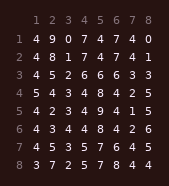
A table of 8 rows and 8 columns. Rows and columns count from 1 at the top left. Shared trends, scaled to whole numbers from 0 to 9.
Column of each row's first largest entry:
2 2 4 5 5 5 5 6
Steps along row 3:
up down up same same down same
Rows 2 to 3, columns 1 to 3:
4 8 1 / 4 5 2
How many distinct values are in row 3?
5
